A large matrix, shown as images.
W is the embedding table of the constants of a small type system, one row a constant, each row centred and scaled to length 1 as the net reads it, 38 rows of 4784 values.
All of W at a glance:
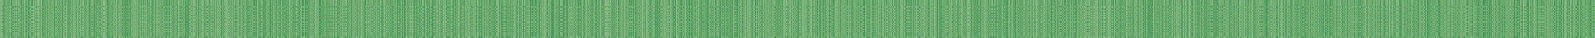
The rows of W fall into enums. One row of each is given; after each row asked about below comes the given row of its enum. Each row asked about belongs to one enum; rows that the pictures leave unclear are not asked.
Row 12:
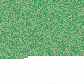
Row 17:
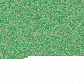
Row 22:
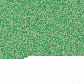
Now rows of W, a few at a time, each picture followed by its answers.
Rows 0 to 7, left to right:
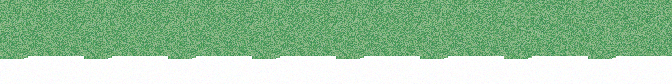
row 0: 12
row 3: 12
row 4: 12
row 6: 22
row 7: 17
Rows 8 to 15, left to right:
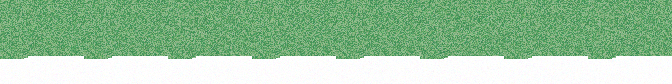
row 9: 12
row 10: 22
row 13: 17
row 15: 22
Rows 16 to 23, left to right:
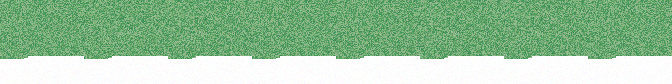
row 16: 12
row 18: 22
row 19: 12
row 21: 22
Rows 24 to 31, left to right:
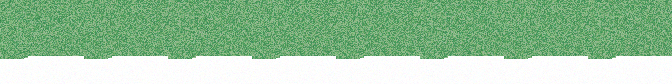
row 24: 17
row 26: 22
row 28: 12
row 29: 22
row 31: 22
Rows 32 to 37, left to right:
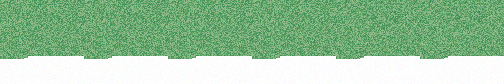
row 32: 12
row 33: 12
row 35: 12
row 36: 17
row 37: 17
